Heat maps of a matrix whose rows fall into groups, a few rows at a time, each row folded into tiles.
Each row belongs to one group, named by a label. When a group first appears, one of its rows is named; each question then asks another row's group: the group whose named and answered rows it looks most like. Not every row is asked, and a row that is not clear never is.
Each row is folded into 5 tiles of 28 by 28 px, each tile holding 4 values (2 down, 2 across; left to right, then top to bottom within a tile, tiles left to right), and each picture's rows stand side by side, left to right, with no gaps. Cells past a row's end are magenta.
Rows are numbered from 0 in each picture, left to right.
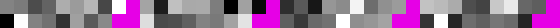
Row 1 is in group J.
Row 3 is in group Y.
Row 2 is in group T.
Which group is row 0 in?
Y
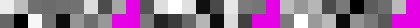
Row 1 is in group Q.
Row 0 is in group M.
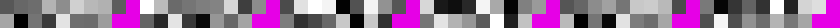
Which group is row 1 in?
M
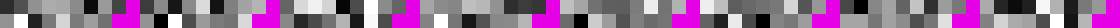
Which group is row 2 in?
Q
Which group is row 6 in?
J
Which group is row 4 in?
M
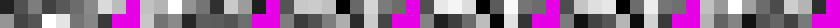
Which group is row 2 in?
Q
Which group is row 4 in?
Q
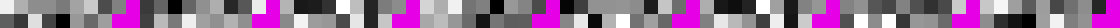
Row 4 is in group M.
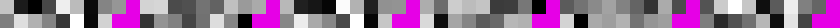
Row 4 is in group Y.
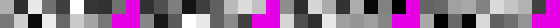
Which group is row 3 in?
T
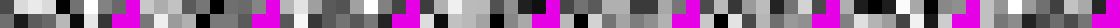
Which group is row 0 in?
Q
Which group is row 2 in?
Y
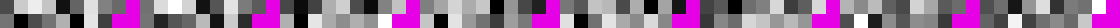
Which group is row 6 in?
Y
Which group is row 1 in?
Q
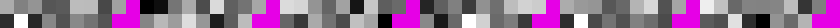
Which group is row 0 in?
Y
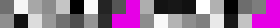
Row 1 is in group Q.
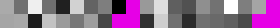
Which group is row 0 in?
Y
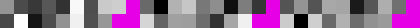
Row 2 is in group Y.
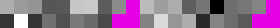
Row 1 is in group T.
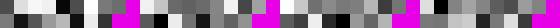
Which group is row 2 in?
M
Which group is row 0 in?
Q
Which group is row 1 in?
M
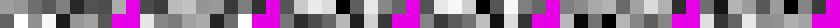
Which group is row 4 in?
T
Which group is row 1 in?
J
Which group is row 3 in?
Q
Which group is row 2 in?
Q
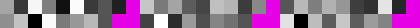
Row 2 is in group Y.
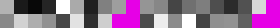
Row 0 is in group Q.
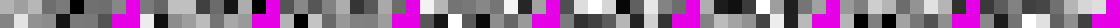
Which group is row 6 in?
T
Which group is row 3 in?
M
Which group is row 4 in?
Q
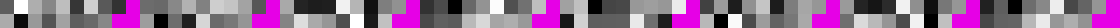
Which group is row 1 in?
T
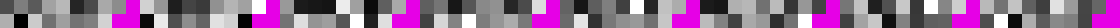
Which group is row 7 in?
Y
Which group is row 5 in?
J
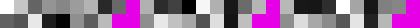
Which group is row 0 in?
M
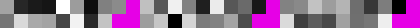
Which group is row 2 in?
J
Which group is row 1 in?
Y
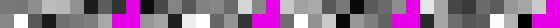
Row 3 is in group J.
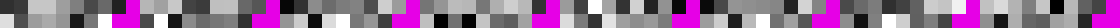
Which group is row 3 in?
T
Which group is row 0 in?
J
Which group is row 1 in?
Y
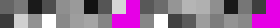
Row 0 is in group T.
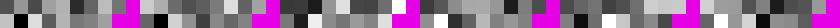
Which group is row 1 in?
M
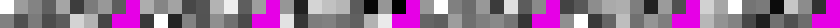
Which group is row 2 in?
J
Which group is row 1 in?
Y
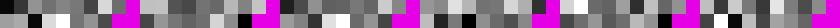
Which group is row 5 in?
Y
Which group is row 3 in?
T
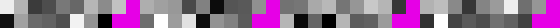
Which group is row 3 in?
Y
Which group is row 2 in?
T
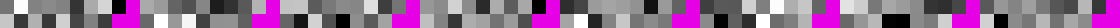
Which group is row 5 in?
T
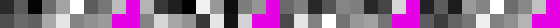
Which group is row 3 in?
T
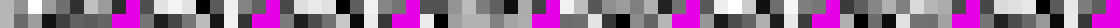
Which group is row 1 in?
Q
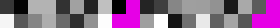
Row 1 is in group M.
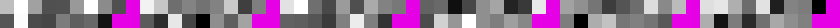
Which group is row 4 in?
M
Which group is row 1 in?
M
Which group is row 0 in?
Y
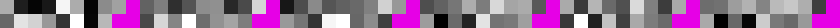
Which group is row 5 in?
T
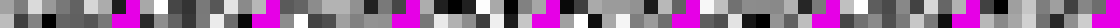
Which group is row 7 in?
J
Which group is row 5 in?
M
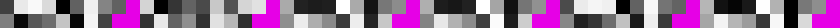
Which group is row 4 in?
Q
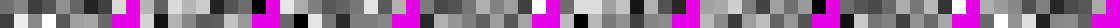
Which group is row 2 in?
M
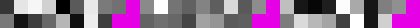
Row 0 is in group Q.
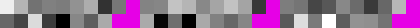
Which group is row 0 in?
M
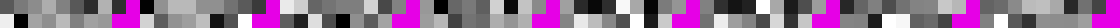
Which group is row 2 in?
M
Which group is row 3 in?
J
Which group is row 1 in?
J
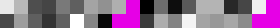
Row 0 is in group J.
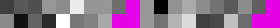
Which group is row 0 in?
T
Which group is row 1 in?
J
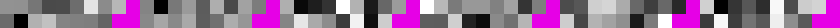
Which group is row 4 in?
J
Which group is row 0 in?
M
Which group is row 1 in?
J
